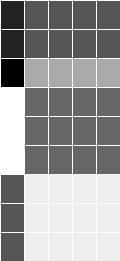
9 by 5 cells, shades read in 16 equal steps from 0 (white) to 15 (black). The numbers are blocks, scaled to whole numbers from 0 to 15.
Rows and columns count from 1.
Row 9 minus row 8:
0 0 0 0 0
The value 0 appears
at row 4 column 1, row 5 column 1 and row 6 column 1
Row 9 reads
10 1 1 1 1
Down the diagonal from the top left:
13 10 5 9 9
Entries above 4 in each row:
5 5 5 4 4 4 1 1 1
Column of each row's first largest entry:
1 1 1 2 2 2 1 1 1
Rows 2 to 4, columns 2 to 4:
10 10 10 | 5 5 5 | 9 9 9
